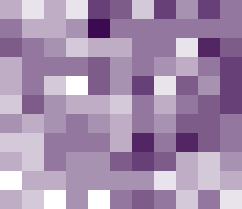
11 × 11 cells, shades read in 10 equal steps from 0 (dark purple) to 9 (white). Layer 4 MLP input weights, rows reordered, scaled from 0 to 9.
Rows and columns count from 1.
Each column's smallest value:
3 3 4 4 0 3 1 2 1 1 2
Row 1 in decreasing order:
8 8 7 6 6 5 4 3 2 2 2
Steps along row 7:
up down down up up down up down same up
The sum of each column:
65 62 61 62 48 54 40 53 53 43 44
